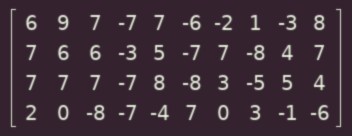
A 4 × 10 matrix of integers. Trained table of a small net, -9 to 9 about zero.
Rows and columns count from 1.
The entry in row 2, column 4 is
-3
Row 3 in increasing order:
-8 -7 -5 3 4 5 7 7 7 8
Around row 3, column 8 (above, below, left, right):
-8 3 3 5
